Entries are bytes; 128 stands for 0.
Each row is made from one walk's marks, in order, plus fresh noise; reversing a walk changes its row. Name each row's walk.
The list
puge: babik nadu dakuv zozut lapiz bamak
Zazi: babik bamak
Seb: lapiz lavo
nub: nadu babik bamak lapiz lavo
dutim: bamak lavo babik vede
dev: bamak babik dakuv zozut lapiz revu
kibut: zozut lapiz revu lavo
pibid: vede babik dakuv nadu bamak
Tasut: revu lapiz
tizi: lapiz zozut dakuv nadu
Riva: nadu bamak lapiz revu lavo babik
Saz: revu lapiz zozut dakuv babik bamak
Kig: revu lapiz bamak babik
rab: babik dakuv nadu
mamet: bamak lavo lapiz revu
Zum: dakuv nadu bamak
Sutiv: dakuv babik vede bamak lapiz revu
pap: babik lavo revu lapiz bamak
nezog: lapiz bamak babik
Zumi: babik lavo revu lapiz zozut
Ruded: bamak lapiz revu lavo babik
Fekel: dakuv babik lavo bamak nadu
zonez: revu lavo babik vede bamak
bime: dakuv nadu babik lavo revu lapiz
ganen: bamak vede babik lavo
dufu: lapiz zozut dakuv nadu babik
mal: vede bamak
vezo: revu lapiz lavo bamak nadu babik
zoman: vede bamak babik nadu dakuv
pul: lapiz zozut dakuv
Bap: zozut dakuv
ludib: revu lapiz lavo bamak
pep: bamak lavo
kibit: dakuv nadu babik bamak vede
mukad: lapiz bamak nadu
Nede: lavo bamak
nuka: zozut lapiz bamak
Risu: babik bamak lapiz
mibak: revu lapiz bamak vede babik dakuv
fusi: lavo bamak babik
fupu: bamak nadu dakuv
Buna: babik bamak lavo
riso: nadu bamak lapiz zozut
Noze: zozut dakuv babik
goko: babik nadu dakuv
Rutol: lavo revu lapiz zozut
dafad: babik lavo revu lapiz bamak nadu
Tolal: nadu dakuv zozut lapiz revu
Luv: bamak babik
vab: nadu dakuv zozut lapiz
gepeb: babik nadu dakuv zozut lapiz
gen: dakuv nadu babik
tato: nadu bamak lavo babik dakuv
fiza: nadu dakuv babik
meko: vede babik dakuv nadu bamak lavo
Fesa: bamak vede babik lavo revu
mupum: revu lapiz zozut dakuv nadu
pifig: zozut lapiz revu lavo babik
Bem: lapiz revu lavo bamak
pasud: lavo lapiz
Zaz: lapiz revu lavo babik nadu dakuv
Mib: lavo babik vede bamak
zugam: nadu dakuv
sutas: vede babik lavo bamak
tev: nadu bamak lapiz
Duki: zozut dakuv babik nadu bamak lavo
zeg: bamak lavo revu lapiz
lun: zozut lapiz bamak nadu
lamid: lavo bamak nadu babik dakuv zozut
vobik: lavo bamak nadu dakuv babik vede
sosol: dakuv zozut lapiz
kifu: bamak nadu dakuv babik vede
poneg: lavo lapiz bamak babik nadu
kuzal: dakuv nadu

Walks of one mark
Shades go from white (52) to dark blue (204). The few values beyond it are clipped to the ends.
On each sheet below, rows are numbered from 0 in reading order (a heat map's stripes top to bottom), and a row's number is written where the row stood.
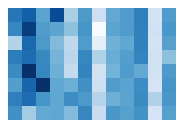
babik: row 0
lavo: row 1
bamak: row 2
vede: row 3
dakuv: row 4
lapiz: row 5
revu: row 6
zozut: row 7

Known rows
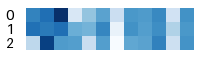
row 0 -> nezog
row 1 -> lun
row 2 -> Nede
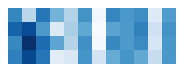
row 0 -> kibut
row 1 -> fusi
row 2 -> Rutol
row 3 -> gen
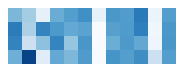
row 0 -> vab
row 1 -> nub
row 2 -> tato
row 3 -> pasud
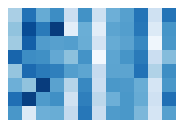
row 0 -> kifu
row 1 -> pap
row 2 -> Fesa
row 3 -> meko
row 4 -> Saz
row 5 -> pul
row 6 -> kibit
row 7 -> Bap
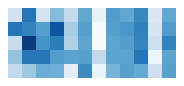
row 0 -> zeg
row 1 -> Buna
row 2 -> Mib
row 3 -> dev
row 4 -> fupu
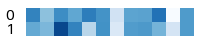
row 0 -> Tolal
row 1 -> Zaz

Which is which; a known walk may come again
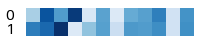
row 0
Zazi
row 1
nezog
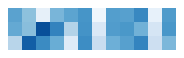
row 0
tev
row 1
Zaz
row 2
mal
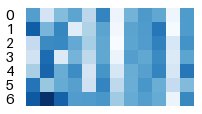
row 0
zugam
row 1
Riva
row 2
ganen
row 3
zeg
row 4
dutim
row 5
zoman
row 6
Sutiv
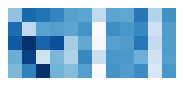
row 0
Saz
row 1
Duki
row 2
dafad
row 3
sosol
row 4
Seb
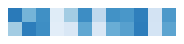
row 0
Noze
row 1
Luv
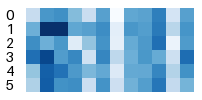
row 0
pep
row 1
tizi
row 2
fiza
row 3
kibit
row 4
ludib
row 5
pibid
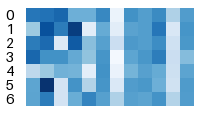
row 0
lun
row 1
pap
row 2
Risu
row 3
meko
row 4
fupu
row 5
bime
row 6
Tasut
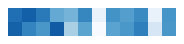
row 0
riso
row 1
Buna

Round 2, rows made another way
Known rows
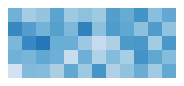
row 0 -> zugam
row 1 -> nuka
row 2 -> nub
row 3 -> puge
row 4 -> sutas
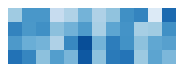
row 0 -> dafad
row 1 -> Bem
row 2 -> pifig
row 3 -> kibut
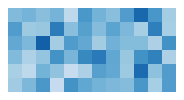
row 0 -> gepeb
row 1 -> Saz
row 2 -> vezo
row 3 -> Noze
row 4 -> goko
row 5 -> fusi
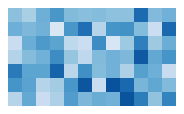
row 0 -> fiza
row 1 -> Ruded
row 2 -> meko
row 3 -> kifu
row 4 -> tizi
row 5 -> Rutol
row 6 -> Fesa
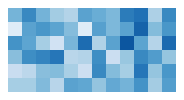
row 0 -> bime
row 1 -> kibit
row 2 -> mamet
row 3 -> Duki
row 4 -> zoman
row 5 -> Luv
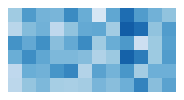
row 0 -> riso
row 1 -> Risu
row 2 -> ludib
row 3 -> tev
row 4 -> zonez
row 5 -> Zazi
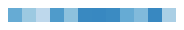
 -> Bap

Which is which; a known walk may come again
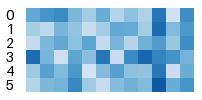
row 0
poneg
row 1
goko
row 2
tato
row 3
Tolal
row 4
kuzal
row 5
kifu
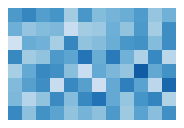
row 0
lun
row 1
fupu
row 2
dutim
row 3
pul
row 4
vobik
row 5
Riva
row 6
Noze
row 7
Zaz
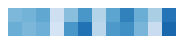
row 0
pap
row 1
Ruded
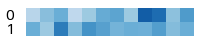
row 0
Risu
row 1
nezog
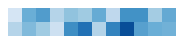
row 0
Buna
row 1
Zumi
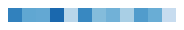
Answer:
tizi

